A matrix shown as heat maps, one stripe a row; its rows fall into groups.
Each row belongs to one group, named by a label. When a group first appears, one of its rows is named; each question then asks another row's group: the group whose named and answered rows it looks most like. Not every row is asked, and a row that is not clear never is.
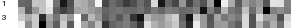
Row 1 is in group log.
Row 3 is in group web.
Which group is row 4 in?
web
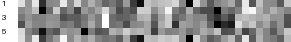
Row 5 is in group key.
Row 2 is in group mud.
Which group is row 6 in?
web
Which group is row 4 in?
mud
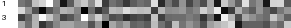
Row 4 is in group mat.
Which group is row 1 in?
log
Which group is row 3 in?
log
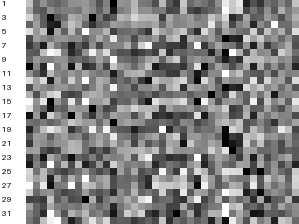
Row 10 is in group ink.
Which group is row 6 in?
mud
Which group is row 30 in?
mat
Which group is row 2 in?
mat
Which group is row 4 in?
key
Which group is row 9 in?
mud
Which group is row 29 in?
ink
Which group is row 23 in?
ink
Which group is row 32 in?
log
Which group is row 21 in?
mud
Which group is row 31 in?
mat
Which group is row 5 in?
web
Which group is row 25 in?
mat
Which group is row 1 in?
mat
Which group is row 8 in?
log
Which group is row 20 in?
mud
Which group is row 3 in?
key
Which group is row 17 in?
ink
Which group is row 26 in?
web
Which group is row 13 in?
mud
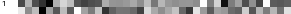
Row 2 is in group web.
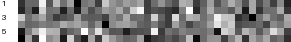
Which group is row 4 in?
mat
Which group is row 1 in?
ink
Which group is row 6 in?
ink
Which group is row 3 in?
mat
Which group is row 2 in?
ink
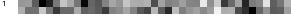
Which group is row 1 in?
key
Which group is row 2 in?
mat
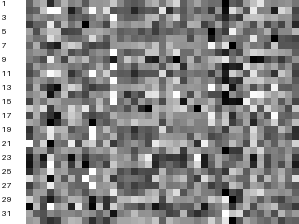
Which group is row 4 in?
ink
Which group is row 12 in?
mud
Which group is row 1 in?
mud
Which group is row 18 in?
key
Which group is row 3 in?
mud
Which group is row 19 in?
log
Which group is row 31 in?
mat
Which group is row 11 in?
log
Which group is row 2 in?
log
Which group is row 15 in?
mud
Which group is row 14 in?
mud
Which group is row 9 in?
mat
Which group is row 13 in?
key
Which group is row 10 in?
mud
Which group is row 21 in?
web
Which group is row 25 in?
log
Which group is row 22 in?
mud
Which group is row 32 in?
key
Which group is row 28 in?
mud
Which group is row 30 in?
ink
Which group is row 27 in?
log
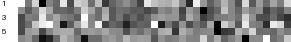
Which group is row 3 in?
log
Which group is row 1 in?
web
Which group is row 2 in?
log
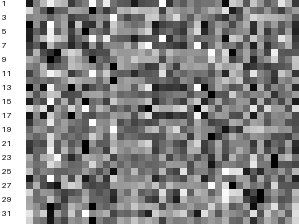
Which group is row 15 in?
ink
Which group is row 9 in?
key
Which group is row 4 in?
ink
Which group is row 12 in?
mat
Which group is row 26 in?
ink
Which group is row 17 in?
ink
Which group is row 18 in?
log
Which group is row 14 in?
log
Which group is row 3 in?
mud
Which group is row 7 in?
ink
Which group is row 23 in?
log
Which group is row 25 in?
mat
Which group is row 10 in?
mat
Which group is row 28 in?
mat
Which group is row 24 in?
log
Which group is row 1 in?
log
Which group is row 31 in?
web
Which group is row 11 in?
log
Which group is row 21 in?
ink
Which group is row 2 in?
key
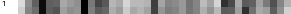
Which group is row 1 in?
key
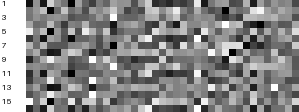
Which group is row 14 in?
log
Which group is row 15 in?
web
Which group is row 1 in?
ink
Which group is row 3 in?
mud
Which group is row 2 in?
mud
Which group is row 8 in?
key
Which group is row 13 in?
key
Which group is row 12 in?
log
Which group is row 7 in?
mat
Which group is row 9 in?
log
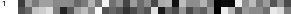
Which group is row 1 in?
mud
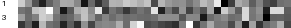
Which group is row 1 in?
key
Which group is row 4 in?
ink
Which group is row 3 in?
log
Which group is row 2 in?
log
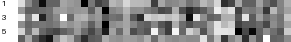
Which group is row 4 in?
mat
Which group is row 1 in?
key
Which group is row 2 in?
mat
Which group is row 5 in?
mat
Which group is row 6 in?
key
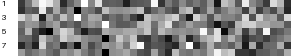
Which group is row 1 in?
log
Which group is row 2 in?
ink
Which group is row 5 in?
key
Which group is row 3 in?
web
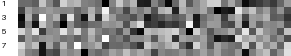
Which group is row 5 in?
web
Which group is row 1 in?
mat
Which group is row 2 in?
mud
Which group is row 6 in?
mud
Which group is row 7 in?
web
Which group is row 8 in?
key
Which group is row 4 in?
ink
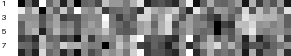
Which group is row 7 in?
mat
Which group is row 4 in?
mud
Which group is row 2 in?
web
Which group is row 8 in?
ink
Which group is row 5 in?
mud
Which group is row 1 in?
ink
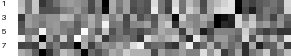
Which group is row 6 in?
web
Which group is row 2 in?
mat
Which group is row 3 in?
mud
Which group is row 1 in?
mat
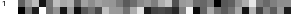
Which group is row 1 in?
mud
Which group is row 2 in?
ink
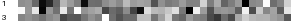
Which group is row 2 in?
web
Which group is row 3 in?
mud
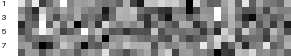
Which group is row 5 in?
log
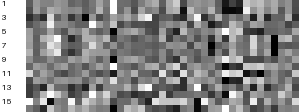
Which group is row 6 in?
log
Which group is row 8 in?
log
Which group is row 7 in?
log
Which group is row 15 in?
web
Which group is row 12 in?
mud
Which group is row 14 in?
log
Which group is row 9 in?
mat
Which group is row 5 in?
mat
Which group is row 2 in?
mud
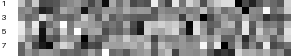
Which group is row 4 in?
web
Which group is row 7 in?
key
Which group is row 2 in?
key
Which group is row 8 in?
mud
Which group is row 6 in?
key
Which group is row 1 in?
mat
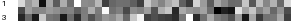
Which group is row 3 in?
ink
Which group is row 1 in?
web
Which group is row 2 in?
mud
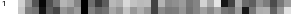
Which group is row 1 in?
key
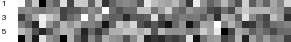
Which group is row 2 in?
mud
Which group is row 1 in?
web
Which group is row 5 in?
key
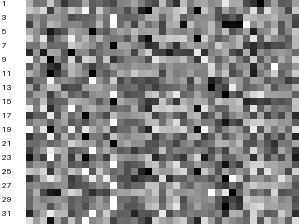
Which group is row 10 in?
key
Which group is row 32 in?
web
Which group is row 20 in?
ink
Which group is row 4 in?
mud
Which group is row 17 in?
ink
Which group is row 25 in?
web
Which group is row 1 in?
mat
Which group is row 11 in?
key
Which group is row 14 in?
mud
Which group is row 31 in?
log
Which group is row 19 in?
web
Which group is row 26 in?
log
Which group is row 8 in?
ink
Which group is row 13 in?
log
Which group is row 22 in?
log
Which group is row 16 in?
web
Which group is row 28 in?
key
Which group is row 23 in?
ink
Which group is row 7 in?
mat
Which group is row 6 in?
web
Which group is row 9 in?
web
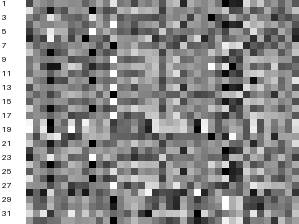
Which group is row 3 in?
log
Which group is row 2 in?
key
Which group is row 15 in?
mud
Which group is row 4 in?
mud
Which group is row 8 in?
key
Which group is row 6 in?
ink
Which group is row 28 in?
ink
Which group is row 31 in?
web
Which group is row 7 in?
mat
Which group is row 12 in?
key
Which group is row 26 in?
key
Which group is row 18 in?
web
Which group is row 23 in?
log
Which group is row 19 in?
web
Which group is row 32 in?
mat
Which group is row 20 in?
log
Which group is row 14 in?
mat
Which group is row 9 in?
mud
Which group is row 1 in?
mud
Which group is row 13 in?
mud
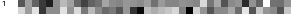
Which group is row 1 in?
key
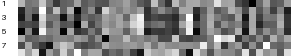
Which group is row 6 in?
mat
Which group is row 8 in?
web
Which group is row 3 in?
ink
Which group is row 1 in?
mat
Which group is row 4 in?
ink
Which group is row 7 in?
key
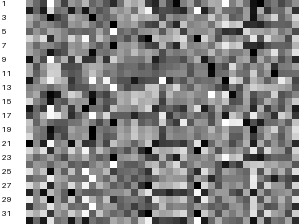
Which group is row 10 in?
log
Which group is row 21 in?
ink
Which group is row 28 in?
ink
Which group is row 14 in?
key
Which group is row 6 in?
web
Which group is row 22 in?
web
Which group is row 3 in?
key
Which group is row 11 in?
log
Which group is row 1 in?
mat
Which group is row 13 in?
mud
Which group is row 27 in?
web
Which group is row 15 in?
key
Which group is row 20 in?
key
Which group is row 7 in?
mat
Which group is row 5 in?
mud
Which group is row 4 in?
mat
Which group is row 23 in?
mat
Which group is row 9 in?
ink
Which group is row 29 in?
web
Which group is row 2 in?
ink
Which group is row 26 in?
log
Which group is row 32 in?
ink
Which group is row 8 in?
key
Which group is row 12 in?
log
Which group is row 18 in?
mat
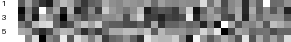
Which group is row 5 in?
key
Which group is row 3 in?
ink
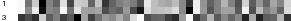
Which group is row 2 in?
web
